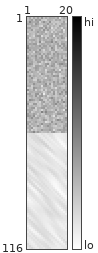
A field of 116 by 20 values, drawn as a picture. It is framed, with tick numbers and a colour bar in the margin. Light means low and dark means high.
It is made of 2 by 1 panels. Panel 1,1: low, fine-grained. Panel 2,1: very low, slanting down to the right, faint in contrast.
